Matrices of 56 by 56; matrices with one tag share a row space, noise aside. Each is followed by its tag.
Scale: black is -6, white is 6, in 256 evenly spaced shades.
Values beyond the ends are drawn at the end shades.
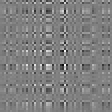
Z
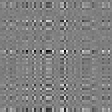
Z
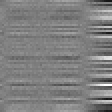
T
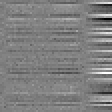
T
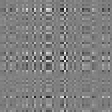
Z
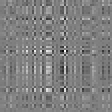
Z
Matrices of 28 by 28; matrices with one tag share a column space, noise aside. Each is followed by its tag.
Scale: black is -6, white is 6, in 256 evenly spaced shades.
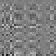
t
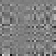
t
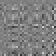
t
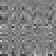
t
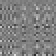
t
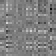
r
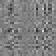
r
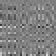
t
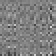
t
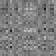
r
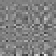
t
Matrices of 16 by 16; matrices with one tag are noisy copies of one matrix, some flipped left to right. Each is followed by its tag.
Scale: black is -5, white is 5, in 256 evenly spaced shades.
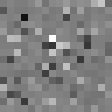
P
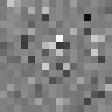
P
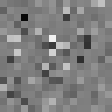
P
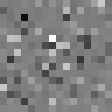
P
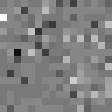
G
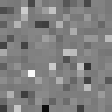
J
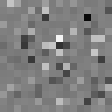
P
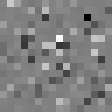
P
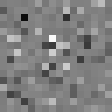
P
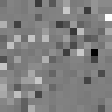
G
